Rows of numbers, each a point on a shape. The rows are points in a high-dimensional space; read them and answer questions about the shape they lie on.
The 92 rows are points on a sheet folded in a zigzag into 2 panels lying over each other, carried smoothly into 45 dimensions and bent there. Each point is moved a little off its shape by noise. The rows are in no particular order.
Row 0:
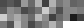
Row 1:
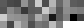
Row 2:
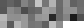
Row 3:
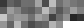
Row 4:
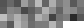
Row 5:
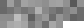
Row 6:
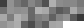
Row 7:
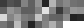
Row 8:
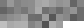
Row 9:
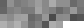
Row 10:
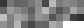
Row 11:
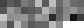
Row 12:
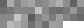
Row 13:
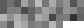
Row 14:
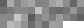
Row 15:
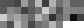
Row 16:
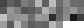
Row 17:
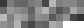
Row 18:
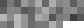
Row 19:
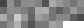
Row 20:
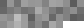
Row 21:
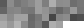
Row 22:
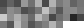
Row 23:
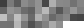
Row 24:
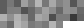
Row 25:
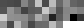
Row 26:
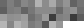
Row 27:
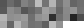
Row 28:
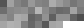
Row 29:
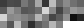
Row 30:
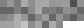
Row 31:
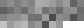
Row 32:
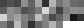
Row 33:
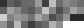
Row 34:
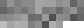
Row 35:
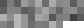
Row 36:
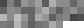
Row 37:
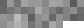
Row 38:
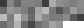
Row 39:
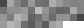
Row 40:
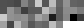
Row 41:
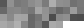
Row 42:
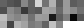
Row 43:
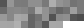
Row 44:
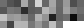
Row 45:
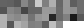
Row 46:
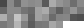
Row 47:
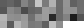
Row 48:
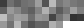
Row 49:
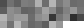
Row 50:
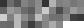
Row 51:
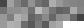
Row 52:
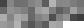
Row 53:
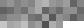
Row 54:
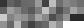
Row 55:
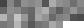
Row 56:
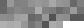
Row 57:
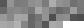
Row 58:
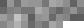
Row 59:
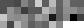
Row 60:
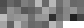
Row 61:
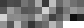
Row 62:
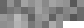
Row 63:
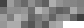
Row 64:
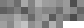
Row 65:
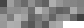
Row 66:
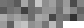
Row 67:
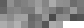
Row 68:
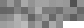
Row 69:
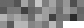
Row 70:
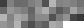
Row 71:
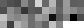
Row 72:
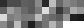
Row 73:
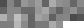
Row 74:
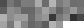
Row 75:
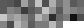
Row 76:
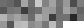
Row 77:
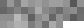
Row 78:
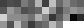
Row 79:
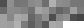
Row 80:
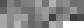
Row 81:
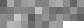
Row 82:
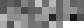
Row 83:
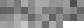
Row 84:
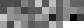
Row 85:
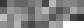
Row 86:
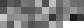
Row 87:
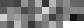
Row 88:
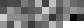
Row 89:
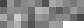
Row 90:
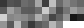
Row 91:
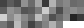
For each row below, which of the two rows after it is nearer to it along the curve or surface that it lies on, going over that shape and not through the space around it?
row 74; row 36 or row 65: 65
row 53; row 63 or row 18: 63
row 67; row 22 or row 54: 54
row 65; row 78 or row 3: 3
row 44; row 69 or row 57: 69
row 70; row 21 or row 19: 21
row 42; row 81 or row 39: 39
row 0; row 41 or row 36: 36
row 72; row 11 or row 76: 11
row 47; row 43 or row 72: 43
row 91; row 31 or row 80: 80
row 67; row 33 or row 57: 57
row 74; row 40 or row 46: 40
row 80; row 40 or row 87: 40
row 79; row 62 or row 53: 53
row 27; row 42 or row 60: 60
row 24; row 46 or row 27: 46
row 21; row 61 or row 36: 61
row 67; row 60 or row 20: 60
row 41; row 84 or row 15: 84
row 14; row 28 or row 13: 13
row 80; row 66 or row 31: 31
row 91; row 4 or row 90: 4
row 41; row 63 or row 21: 21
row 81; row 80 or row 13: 13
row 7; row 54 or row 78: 78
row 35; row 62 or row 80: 62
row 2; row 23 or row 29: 29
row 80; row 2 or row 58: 2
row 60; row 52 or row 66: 52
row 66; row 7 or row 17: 7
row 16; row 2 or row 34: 2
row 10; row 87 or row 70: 70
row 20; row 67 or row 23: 23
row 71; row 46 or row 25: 25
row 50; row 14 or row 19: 19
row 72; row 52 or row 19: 52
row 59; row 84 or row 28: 84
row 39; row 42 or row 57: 57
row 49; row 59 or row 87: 59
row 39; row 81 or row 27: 27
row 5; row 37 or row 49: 37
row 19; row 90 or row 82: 90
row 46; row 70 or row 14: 14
